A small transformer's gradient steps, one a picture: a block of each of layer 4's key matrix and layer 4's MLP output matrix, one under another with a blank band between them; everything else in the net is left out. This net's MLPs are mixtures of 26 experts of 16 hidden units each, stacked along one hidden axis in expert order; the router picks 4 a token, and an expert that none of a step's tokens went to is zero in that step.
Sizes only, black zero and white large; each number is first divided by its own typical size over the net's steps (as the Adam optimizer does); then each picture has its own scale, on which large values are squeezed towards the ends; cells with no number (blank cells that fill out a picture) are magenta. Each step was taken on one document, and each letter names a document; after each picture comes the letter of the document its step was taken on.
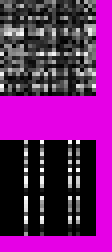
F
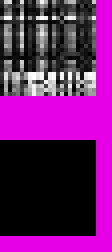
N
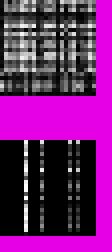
F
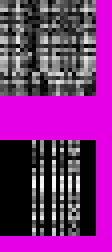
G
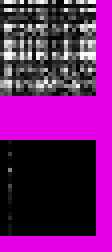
F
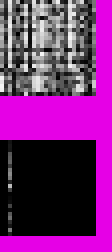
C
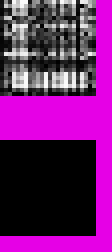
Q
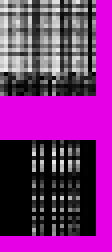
G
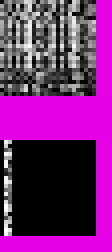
C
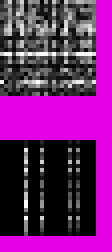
F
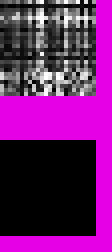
N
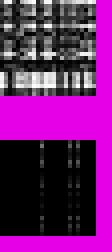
Q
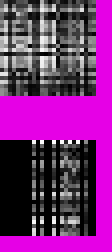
G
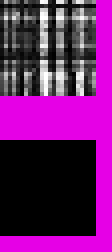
N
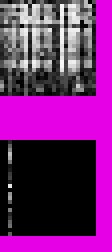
C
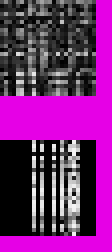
G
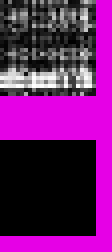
Q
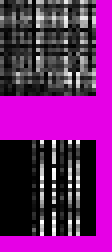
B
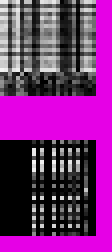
G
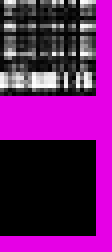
Q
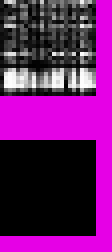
Q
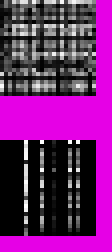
F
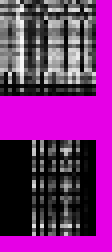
G
